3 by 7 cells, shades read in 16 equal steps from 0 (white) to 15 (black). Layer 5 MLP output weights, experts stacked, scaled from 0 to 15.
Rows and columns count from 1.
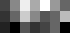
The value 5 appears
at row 1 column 4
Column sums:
36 31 14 24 21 24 28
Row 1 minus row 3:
-2 -8 -9 -7 -11 -3 -6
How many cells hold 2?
0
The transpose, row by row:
11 12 13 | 7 9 15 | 1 3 10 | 5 7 12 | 0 10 11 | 6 9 9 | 9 4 15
